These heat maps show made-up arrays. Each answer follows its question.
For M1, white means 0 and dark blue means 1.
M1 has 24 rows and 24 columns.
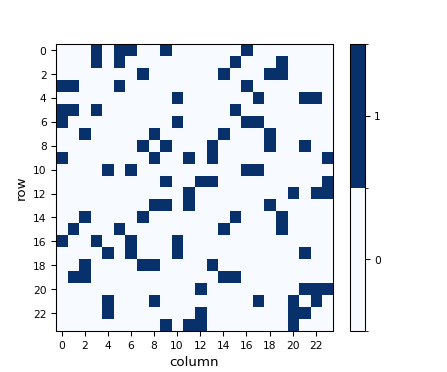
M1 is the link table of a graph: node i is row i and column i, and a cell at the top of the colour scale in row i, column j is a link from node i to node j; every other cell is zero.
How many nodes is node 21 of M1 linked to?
5
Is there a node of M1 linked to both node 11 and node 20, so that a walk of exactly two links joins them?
yes
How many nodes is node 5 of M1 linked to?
4
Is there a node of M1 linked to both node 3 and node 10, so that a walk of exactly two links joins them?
yes
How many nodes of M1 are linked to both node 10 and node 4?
1
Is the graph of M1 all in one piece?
yes
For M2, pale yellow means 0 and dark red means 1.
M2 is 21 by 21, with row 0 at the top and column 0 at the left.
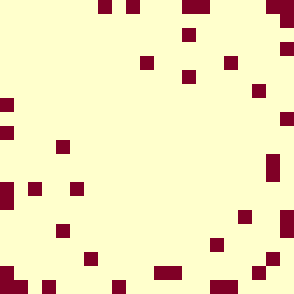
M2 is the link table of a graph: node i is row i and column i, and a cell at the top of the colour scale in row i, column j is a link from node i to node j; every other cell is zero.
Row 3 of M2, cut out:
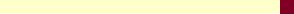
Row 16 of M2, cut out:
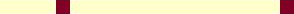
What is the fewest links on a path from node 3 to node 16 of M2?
2
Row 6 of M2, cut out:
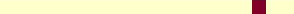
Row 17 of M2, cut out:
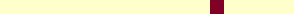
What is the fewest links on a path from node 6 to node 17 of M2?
6
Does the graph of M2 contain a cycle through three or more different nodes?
no
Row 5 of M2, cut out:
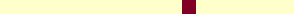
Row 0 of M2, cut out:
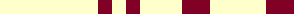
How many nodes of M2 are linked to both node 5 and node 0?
1
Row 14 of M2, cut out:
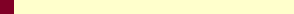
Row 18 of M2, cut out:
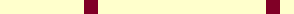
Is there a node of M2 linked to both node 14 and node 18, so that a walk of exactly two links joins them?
no
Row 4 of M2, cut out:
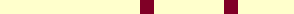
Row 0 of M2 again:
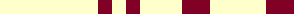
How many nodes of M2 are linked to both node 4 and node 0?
0
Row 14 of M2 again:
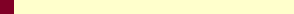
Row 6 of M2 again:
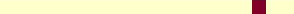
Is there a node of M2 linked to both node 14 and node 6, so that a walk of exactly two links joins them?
no
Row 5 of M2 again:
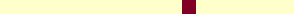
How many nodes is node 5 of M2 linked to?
1
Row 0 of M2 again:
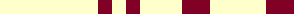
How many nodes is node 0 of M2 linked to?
6
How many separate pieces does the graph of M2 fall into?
1
